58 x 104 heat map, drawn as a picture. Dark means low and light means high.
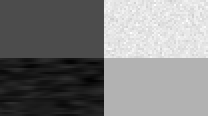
It is made of 2 by 2 panels. Panel 1,1: low, flat. Panel 1,2: very high, fine-grained, faint in contrast. Panel 2,1: very low, streaked across, faint in contrast. Panel 2,2: high, flat.
